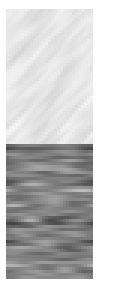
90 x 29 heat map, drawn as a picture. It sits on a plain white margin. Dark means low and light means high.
The table splits into 2 rows of 1 panel. Panel 1,1: very high, slanting up to the right, faint in contrast. Panel 2,1: middling, streaked across.
